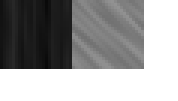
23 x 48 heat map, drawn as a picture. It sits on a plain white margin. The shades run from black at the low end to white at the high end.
The table splits into one row of 2 panels. Panel 1,1: very low, streaked downward, faint in contrast. Panel 1,2: middling, slanting down to the right, faint in contrast.
